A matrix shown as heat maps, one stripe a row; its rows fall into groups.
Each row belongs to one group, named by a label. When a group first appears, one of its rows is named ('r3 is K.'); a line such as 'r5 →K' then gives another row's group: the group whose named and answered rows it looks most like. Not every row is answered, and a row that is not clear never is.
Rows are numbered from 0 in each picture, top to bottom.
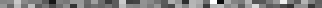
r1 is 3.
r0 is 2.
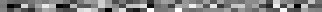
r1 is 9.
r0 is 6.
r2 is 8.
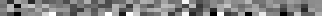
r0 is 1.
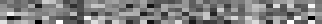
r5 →6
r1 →6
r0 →9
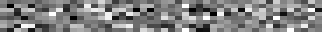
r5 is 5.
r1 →1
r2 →6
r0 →6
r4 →6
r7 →1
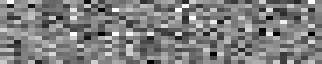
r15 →6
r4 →9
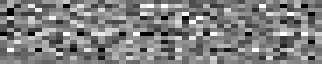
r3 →1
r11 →3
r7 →9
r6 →2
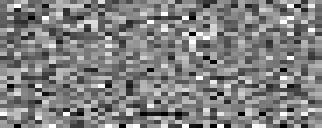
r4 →9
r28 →5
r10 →9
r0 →6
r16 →1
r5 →8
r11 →9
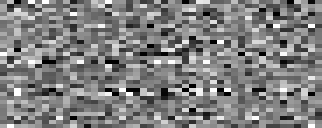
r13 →5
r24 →5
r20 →2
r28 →6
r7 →3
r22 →2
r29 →3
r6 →6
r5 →2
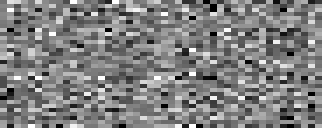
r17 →5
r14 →5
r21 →8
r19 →6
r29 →3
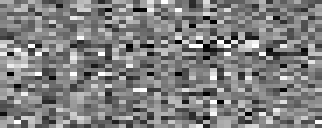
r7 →6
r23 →6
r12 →6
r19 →2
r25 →2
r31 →3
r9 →2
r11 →3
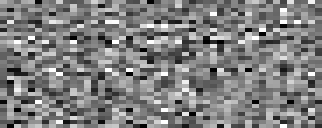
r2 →8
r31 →8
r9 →3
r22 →1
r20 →1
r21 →1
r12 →8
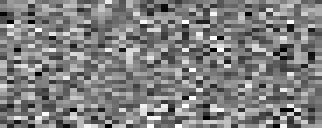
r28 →9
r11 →3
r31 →8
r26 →1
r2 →5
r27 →3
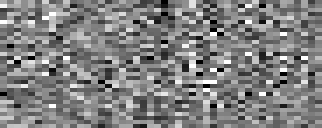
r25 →5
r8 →2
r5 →5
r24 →2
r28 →8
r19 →8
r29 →5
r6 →8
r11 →1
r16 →9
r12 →5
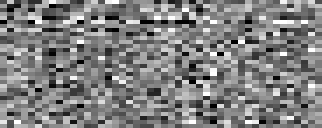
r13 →2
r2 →1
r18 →2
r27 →5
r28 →1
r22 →6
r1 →1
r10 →2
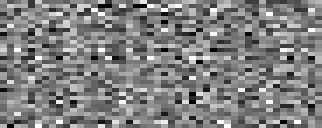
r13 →1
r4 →8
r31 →8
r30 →3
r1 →8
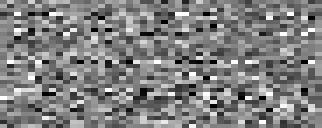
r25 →2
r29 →9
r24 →5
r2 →2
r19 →3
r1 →8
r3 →1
